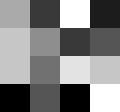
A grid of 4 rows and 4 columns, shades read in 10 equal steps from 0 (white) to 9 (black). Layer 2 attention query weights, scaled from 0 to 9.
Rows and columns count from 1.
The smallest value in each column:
2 4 0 0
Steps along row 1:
up down up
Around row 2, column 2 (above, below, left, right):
7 5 2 7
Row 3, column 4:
2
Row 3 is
2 5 1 2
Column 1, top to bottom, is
3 2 2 9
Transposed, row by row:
3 2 2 9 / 7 4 5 6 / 0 7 1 9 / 8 6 2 0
